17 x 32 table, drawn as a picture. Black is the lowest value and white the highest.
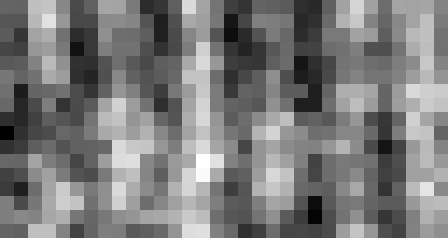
Ninth with the highest average: bottom middle. Grain: streaks running down. Stripes: upright, repeating 6 times.
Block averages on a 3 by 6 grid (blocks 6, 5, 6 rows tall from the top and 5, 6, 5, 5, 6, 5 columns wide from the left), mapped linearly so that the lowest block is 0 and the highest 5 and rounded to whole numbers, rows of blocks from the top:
313014 / 034324 / 335323
